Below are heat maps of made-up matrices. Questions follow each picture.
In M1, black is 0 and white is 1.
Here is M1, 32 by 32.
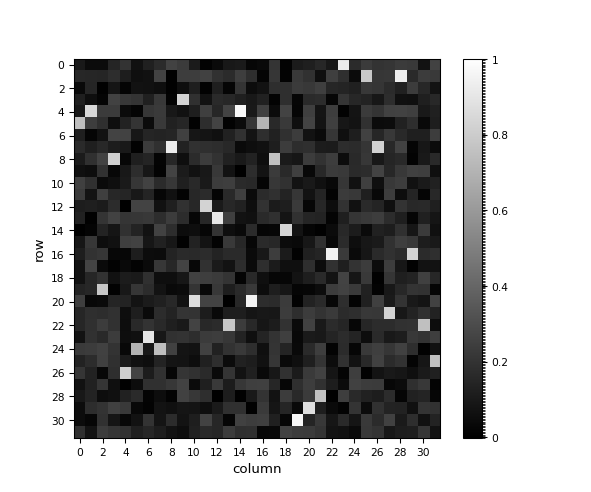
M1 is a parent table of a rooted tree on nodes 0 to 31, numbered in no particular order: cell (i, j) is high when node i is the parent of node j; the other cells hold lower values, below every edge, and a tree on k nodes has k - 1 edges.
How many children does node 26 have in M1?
1
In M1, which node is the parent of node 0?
5
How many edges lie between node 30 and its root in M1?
4
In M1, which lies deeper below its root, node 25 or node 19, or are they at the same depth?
the same depth
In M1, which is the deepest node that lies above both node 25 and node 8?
7
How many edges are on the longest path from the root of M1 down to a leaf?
7
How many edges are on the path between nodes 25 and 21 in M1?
3
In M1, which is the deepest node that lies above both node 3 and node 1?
7
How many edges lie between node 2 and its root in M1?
6
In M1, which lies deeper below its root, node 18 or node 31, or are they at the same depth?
node 31
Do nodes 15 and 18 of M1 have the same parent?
no
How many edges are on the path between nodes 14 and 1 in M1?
2
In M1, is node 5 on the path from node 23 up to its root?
yes
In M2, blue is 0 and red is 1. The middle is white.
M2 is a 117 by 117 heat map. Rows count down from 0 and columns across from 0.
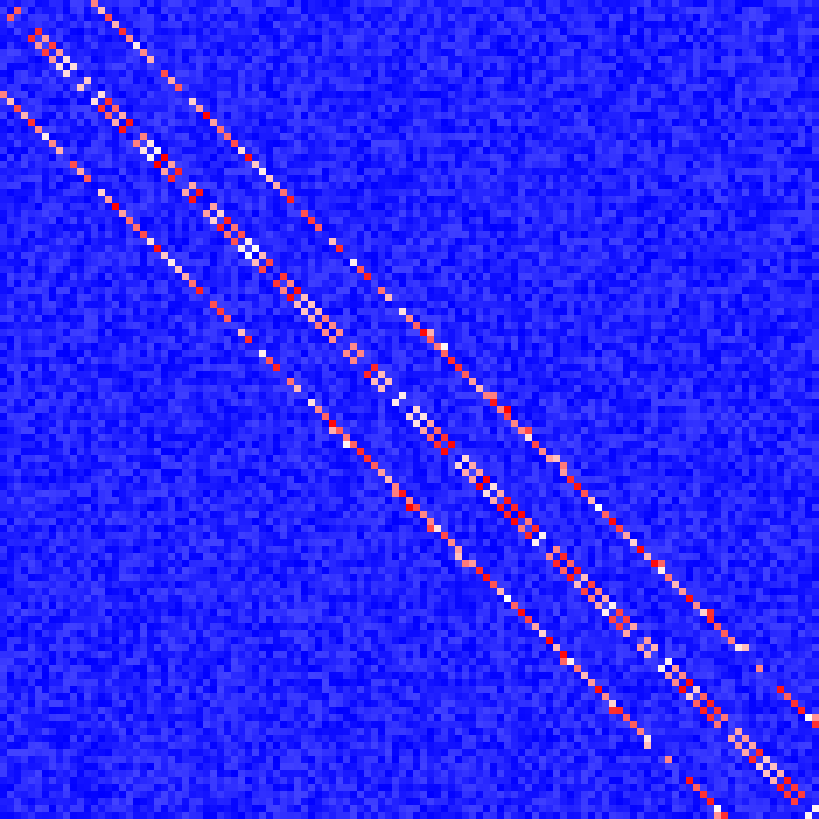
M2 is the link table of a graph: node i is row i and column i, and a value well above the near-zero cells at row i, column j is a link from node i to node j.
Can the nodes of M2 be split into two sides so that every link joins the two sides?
no
